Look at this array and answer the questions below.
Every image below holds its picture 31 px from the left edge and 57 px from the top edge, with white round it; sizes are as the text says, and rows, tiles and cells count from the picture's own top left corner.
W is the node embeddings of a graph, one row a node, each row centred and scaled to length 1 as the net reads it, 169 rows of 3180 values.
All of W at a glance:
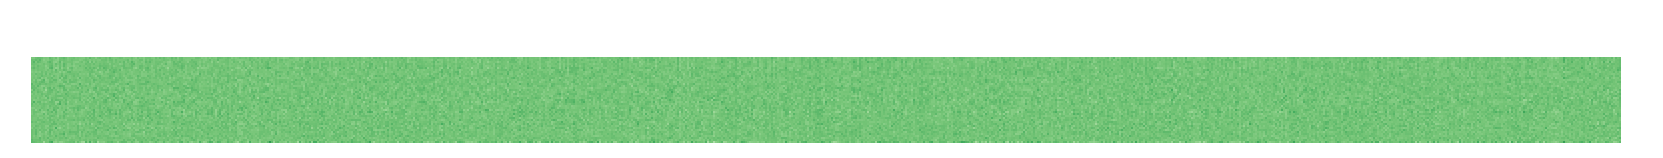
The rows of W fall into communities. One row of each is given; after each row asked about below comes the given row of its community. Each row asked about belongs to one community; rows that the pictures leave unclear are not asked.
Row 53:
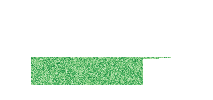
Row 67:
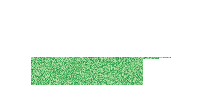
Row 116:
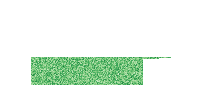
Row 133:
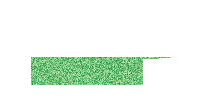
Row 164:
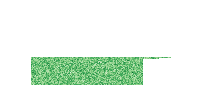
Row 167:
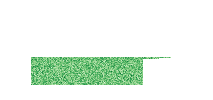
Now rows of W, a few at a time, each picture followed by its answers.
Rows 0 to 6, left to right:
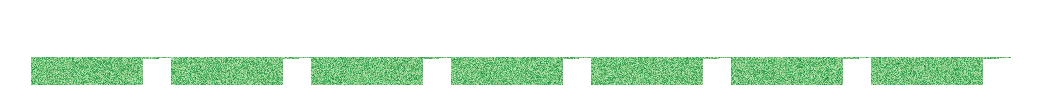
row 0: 133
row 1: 67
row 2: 116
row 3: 116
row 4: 67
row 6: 116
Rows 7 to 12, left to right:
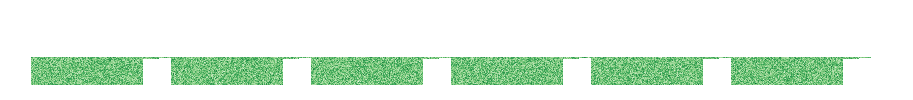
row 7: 164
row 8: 167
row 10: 164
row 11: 164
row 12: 164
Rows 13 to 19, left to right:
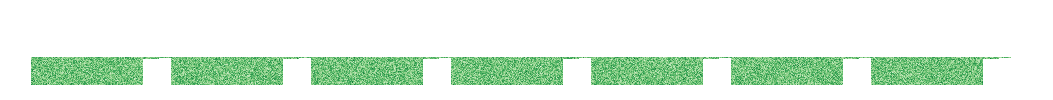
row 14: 116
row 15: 164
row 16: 116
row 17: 164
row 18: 67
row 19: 164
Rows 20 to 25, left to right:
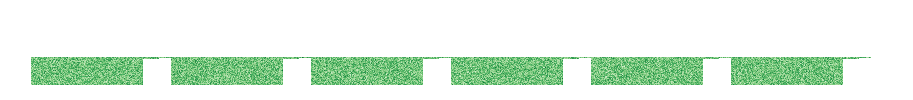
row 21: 116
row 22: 116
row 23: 164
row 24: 67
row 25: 167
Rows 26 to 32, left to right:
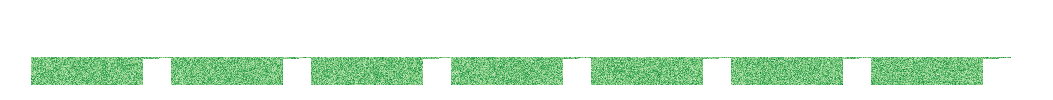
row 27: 164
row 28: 167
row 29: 133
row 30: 53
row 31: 116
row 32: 133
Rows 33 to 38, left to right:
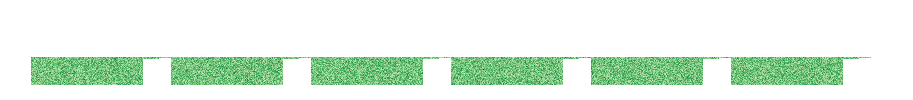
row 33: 116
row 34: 133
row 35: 53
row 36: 133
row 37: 67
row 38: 133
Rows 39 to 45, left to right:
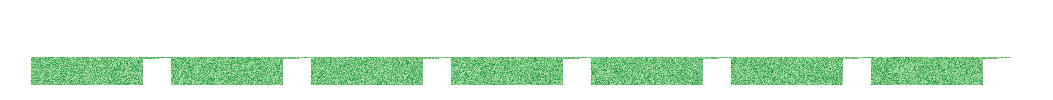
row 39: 116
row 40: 164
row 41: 67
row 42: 116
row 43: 67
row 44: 67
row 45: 167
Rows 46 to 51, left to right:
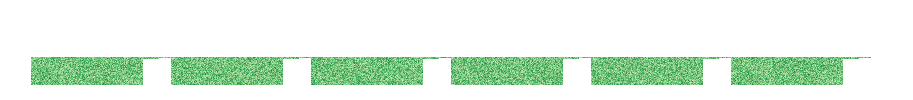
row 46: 133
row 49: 67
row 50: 164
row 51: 133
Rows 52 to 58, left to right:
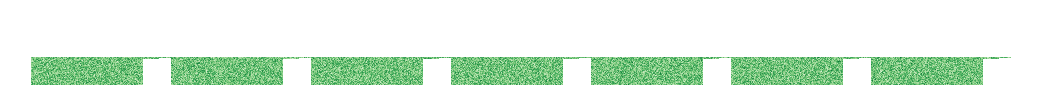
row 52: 133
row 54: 116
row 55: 116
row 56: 116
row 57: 116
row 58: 164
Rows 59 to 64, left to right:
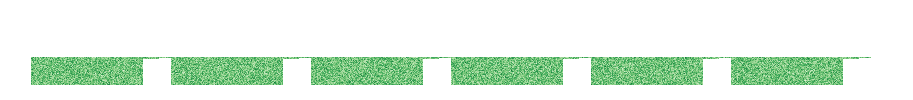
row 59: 53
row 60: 116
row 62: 164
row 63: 167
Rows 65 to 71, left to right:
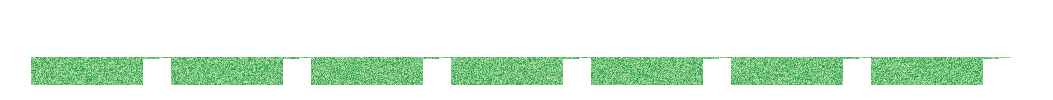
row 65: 164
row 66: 164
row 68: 164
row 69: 53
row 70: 67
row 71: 133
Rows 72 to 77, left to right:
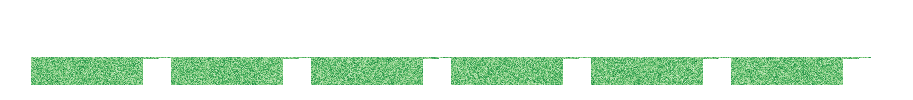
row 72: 133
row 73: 133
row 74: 164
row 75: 67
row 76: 53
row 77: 133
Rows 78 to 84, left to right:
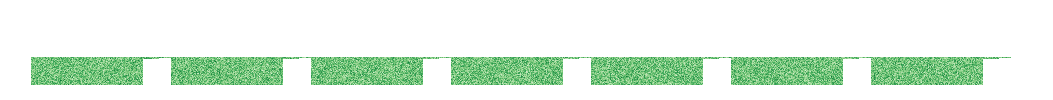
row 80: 53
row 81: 67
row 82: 67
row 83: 67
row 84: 164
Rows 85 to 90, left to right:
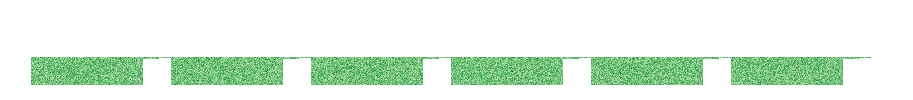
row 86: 164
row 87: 53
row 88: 164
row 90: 116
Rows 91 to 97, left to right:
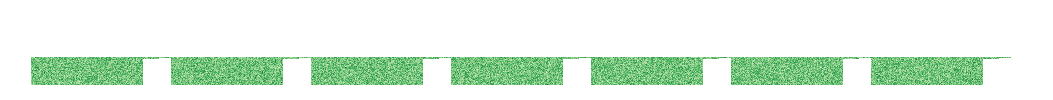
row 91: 164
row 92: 53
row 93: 164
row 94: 116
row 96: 67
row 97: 116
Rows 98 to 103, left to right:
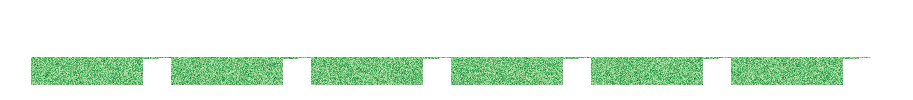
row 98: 116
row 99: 133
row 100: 67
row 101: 133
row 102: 116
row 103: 53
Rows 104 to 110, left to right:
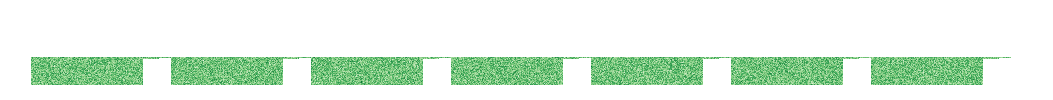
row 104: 164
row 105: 67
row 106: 167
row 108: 116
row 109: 67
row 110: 67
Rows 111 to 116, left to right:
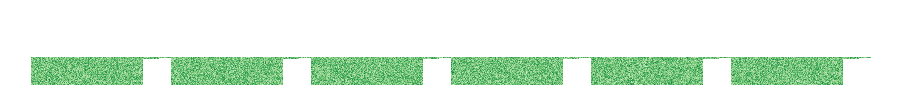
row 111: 116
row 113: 67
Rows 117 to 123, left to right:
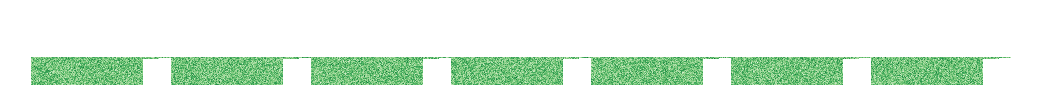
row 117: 133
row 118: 164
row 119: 67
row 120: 164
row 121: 133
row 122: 167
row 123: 167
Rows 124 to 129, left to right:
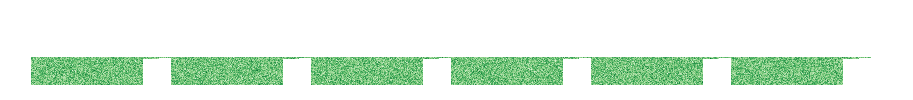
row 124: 53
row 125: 116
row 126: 116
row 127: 67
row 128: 133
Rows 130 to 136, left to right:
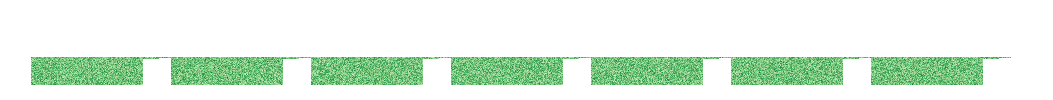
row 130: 164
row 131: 167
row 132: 133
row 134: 116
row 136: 133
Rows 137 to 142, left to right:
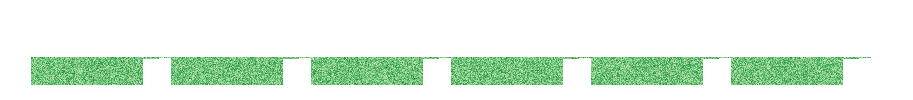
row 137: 53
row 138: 53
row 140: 67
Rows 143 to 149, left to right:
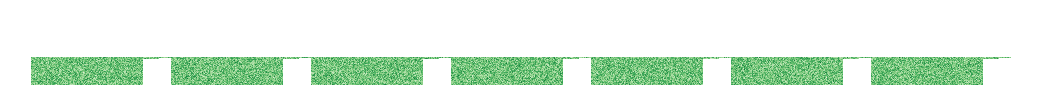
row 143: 116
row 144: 164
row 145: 116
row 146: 53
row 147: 53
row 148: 167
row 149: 133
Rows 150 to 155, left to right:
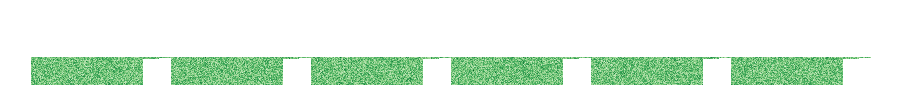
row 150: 167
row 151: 67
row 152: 167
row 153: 133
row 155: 167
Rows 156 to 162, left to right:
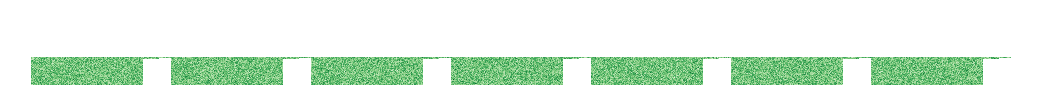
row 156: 67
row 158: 133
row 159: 116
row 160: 53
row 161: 133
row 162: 164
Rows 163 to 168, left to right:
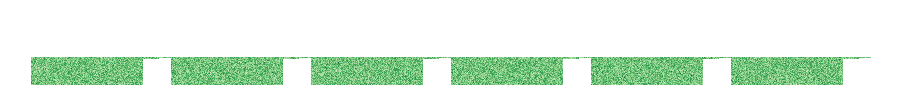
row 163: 67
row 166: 53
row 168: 116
